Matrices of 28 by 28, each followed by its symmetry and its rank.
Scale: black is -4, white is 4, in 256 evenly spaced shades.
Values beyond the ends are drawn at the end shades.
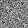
symmetric, full rank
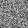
symmetric, full rank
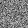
neither, full rank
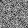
symmetric, full rank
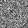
symmetric, full rank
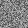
neither, full rank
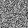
neither, full rank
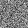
neither, full rank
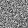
symmetric, full rank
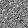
symmetric, full rank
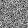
neither, full rank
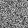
neither, full rank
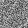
neither, full rank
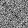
symmetric, full rank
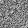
symmetric, full rank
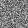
neither, full rank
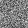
neither, full rank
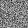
neither, full rank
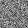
symmetric, full rank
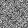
symmetric, full rank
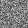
neither, full rank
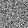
neither, full rank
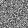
symmetric, full rank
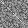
symmetric, full rank
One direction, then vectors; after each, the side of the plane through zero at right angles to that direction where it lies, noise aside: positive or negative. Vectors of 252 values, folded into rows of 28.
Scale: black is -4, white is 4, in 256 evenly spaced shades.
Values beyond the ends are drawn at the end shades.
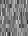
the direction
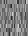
positive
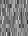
positive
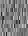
negative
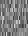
positive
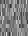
positive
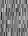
negative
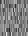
positive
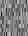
negative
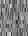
negative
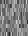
positive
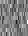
negative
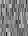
negative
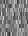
positive
